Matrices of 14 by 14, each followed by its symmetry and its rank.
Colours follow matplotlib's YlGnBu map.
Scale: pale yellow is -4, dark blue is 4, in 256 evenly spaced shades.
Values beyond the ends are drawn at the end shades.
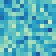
neither, full rank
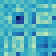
symmetric, rank two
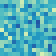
neither, full rank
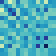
symmetric, rank three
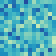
neither, full rank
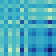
symmetric, rank one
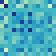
symmetric, rank three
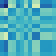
symmetric, rank one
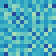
symmetric, rank three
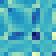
symmetric, rank two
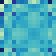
symmetric, rank two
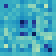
symmetric, rank three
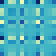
symmetric, rank one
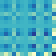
symmetric, rank one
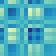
symmetric, rank one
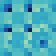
symmetric, rank two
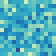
neither, full rank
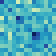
symmetric, rank three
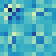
symmetric, rank two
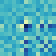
symmetric, rank two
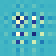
symmetric, rank one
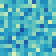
neither, full rank
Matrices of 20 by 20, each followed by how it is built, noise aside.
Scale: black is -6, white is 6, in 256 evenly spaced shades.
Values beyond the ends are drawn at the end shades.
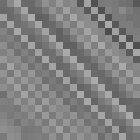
Toeplitz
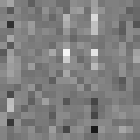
uneven columns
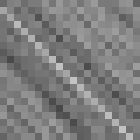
Toeplitz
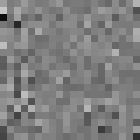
uneven columns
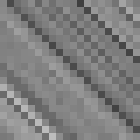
Toeplitz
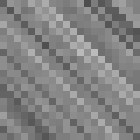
Toeplitz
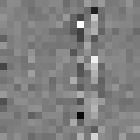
uneven columns
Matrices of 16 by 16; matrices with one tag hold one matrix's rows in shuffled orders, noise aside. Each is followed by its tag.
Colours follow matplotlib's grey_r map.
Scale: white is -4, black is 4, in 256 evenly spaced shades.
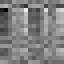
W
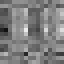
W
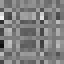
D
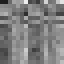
W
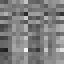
W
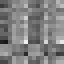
W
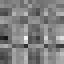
W
